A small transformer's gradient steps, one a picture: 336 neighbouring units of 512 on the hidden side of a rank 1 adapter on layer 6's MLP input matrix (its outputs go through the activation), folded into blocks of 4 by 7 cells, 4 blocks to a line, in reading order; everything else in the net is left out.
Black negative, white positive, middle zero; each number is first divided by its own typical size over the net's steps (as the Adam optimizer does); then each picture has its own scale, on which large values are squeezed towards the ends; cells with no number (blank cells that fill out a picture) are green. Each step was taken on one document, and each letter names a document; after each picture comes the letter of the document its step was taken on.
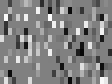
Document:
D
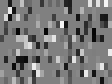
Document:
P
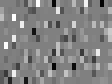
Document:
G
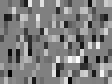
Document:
P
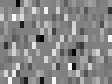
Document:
G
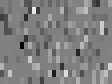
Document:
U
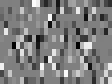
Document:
U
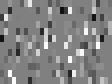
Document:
D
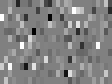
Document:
U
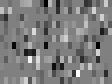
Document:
U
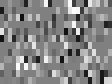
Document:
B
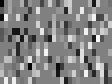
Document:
P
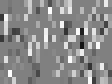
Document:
D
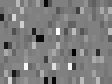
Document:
G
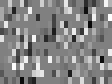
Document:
P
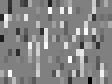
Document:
D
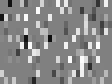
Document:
D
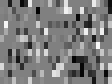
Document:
P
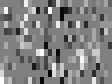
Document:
U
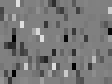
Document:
G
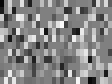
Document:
B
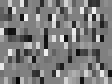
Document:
B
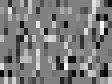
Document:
P
